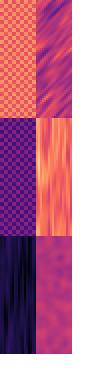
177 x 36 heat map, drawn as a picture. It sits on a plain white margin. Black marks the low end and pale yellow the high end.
The table splits into 3 rows of 2 panels. Panel 1,1: high, checkered. Panel 1,2: middling, slanting up to the right. Panel 2,1: low, checkered. Panel 2,2: high, streaked downward. Panel 3,1: very low, streaked downward, faint in contrast. Panel 3,2: middling, blotchy, faint in contrast.
